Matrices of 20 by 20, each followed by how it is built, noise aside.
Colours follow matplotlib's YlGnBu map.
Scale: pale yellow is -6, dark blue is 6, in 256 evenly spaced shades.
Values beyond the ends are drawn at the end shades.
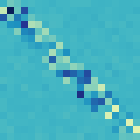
banded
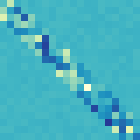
banded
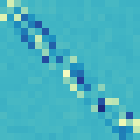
banded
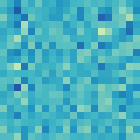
low rank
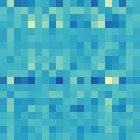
low rank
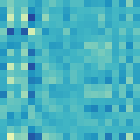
low rank
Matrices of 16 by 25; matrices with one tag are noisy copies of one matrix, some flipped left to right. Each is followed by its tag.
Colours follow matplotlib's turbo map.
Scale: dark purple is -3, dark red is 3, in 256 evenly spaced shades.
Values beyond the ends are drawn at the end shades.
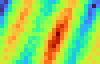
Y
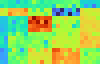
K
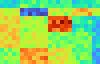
K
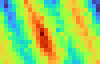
Y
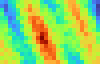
Y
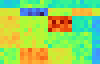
K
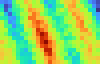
Y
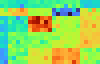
K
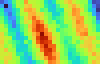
Y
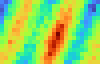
Y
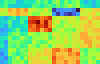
K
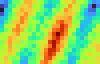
Y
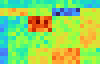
K
